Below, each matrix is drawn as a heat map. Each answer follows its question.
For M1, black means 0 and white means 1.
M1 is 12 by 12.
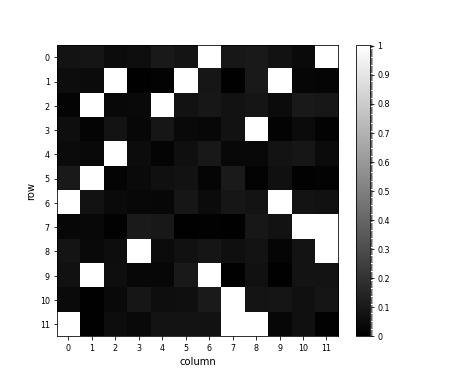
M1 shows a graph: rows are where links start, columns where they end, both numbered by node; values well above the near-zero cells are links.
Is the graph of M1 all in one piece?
yes
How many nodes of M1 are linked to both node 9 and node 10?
0
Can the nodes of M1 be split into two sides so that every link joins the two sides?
yes
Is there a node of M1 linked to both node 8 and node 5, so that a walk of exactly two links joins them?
no
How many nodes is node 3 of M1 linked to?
1
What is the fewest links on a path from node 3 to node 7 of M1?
3
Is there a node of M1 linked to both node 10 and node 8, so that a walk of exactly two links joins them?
no
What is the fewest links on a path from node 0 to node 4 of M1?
5
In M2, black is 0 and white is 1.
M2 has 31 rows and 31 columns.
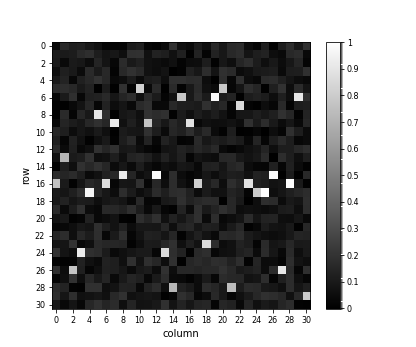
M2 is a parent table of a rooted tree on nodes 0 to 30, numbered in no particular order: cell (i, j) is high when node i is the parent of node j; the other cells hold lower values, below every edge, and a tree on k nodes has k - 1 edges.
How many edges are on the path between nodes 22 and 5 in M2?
7
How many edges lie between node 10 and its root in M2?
6
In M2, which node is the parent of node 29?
6
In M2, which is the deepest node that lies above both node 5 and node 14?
16
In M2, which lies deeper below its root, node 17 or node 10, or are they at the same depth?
node 10
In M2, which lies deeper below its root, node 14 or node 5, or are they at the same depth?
node 5
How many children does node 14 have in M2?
0
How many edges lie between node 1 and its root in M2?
5
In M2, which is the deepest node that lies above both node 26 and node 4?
16
